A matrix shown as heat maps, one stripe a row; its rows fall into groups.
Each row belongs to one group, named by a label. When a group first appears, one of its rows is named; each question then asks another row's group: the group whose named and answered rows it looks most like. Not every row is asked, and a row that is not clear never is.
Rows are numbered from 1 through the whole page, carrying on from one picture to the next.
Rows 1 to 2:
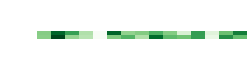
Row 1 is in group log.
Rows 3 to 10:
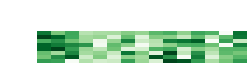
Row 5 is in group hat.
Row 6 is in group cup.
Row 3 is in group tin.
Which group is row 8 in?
hat
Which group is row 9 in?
log
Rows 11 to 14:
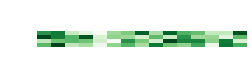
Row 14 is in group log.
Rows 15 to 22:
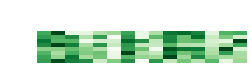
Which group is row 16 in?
hat
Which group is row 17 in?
tin
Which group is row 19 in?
hat
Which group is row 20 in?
hat
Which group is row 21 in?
hat
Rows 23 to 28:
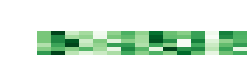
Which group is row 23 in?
log
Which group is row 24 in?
log
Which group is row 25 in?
log
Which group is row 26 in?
log
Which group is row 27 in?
hat
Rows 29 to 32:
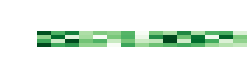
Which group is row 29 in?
cup
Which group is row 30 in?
log
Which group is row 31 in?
hat
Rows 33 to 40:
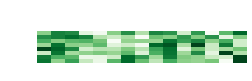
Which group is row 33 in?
log
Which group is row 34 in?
cup
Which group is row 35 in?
hat
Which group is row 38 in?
log
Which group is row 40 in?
tin
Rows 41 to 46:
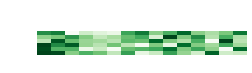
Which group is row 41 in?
tin
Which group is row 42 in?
hat
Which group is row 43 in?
log
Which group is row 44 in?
cup
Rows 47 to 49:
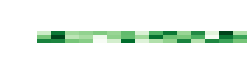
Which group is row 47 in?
log
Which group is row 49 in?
cup
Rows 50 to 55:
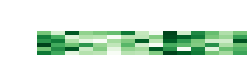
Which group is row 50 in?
hat
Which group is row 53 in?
cup
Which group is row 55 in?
tin
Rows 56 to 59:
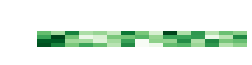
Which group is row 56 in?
hat
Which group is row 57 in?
tin
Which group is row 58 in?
cup
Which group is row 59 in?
cup
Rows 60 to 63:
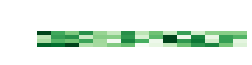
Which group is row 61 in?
log
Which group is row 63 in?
cup
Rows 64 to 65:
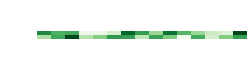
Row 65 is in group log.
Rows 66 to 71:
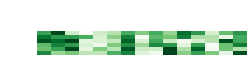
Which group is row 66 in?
tin
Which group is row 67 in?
cup
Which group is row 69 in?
log
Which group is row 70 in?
hat
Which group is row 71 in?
tin
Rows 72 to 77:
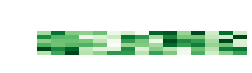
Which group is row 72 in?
log
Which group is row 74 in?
hat
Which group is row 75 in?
hat
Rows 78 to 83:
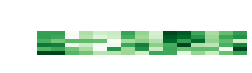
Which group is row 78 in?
tin
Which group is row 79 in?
tin
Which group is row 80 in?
hat
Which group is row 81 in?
tin
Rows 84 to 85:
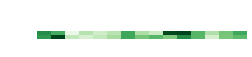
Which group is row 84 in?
tin
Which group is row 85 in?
tin
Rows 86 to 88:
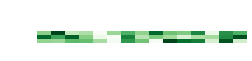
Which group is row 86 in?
log
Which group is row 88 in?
hat
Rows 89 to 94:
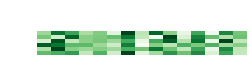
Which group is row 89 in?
log
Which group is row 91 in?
log
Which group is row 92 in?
cup
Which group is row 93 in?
log
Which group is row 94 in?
hat
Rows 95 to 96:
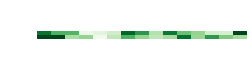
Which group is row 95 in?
tin
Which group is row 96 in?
cup
